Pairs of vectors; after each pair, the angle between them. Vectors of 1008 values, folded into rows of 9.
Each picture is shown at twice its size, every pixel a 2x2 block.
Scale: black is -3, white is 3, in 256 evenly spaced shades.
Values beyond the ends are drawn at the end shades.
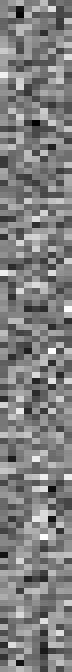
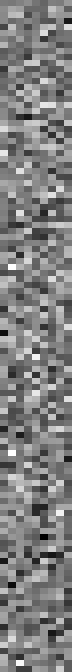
partly opposed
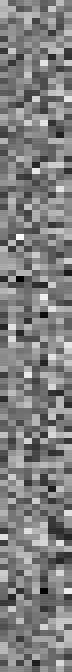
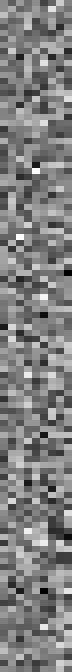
nearly parallel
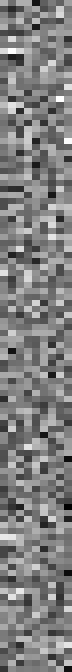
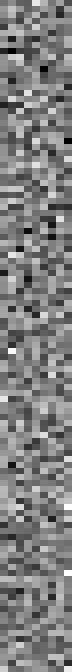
nearly opposite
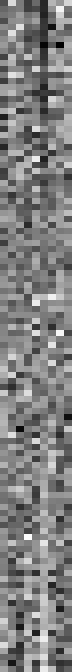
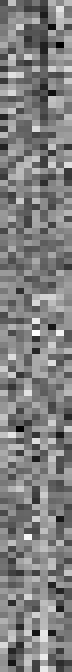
nearly parallel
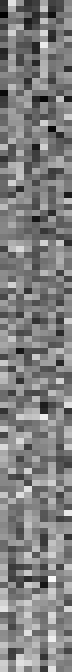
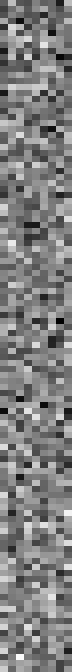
partly aligned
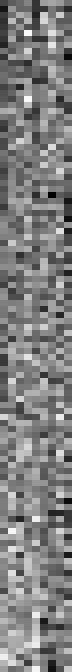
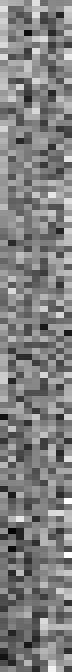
nearly opposite
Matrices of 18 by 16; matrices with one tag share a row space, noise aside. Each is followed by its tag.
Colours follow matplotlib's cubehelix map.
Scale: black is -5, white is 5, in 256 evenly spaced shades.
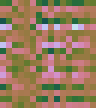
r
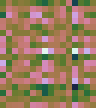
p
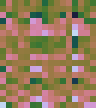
p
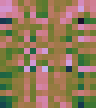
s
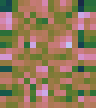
s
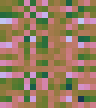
s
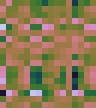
p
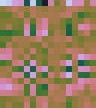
s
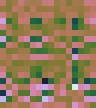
p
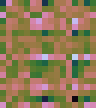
p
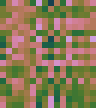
r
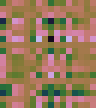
r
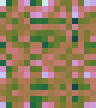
p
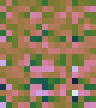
p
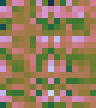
r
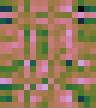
s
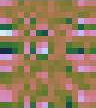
s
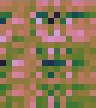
r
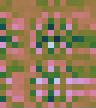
r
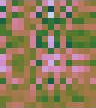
r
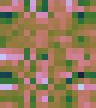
s
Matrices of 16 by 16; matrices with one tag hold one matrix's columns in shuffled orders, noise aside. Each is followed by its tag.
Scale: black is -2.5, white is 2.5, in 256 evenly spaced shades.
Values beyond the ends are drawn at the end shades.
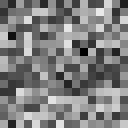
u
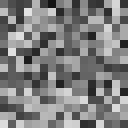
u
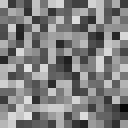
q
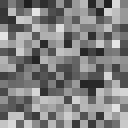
u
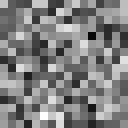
q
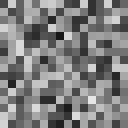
q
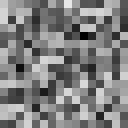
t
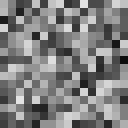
q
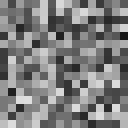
t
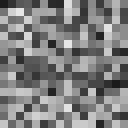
u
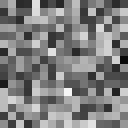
u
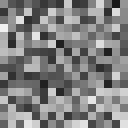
u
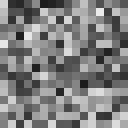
u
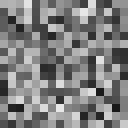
t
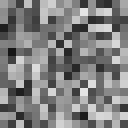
t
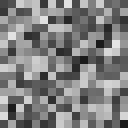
q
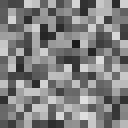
q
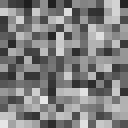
u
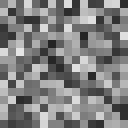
q
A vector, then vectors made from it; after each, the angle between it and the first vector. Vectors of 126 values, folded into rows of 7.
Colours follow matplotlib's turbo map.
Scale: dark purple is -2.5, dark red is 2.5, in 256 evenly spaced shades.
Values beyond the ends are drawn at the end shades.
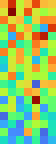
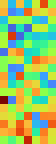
partly opposed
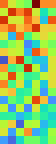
partly aligned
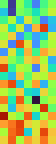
nearly opposite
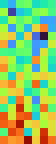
nearly opposite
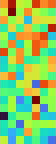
nearly parallel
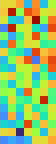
partly aligned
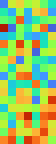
partly opposed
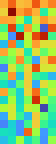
nearly parallel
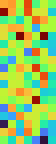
partly aligned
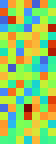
orthogonal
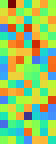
partly aligned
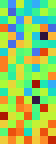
nearly opposite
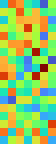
orthogonal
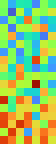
nearly opposite
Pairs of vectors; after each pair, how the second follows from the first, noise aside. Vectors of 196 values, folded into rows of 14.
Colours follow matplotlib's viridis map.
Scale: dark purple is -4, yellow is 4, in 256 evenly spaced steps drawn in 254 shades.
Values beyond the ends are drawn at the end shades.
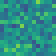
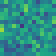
negated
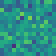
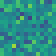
negated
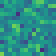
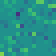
partly zeroed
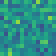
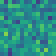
negated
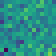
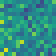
negated
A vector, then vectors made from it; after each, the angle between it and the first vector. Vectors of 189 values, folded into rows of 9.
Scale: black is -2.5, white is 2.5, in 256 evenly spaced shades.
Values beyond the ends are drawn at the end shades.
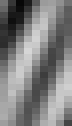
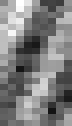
nearly opposite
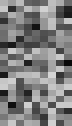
orthogonal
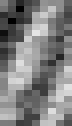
nearly parallel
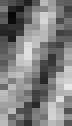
nearly parallel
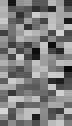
orthogonal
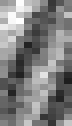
nearly opposite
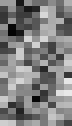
partly aligned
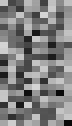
orthogonal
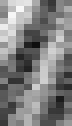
nearly opposite
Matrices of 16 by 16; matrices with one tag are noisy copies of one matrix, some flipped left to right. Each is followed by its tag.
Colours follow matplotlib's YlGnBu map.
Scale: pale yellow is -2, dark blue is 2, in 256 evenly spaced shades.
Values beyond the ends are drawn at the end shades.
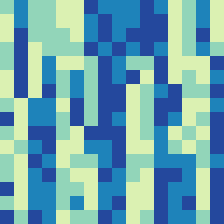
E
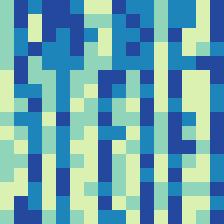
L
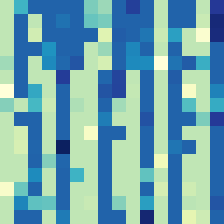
L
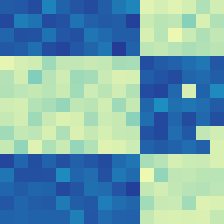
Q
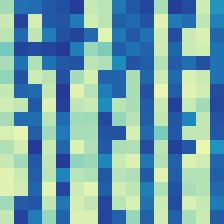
L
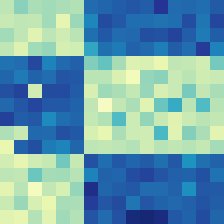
Q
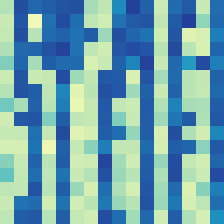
L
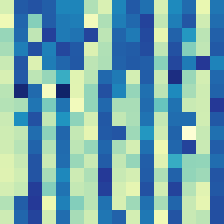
L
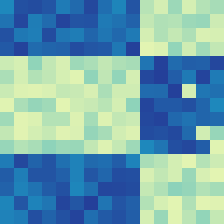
Q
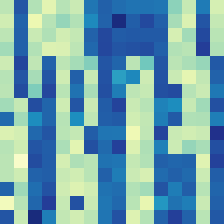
E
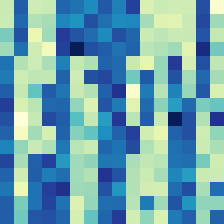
E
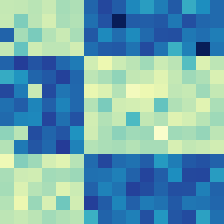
Q
